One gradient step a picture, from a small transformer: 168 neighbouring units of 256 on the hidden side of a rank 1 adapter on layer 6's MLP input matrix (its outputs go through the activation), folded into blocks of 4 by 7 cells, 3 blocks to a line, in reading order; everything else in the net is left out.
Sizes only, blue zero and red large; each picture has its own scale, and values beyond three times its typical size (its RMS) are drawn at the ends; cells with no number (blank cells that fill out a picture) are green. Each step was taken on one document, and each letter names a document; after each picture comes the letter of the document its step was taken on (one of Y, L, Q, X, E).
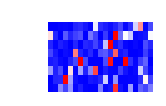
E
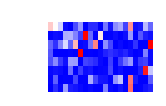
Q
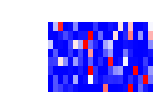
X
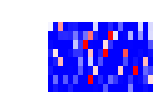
X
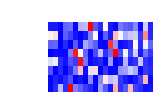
E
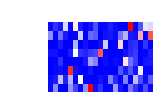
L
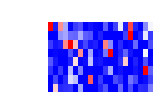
Q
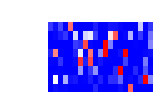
X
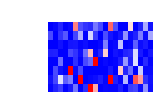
L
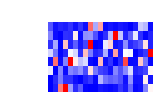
E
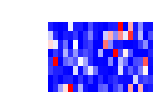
E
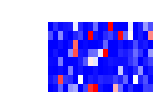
L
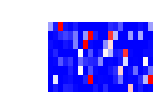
X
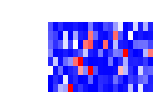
E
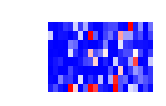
L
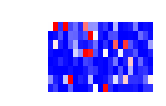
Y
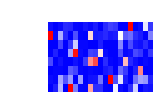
L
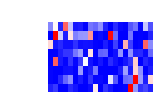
Y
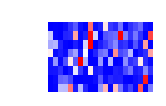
E
